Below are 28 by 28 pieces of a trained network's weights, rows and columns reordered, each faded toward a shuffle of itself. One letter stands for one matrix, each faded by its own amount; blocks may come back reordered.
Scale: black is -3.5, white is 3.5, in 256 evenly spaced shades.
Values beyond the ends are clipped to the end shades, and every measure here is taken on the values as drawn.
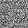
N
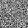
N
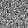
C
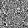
C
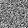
C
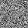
N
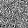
C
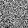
C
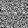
N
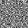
N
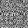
N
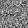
N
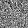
C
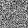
C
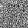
N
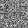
N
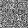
C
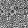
N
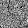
C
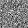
C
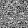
N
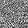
N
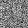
C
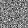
C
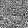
N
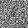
C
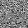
N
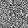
N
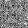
C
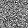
C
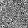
C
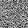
C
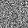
C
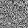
N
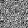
N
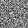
C
